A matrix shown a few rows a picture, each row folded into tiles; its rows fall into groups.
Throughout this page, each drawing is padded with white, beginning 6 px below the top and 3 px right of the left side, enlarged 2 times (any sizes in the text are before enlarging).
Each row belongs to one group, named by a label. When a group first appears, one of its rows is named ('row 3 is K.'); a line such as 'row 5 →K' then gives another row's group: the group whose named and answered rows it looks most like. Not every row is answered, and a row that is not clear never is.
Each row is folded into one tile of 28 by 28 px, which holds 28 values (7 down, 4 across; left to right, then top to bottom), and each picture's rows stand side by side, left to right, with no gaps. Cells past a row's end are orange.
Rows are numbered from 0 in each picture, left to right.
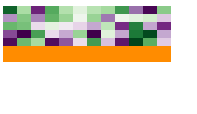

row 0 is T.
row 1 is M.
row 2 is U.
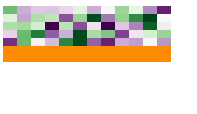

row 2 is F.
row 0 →U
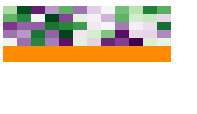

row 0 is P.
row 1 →T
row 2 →M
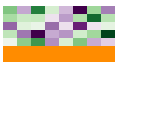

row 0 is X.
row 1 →F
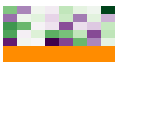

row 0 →T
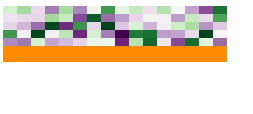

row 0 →P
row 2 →U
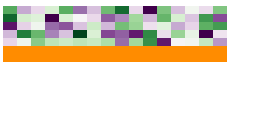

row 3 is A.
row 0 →U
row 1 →U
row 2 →T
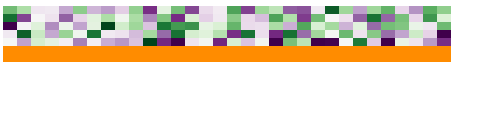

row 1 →P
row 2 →P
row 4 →M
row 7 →M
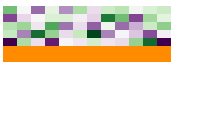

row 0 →T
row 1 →P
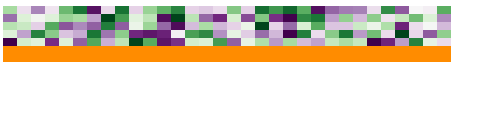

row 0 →T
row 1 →P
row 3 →U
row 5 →F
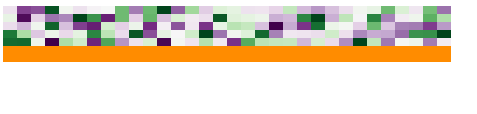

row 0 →A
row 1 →F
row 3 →P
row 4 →U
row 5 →F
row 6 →X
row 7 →F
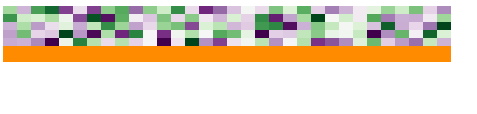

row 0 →M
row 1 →A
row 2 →M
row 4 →A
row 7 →P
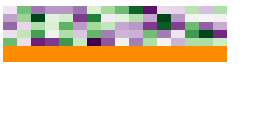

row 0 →F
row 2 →P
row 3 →U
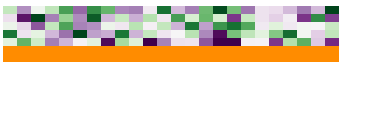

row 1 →M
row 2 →A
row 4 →T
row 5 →A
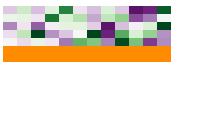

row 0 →P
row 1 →U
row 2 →A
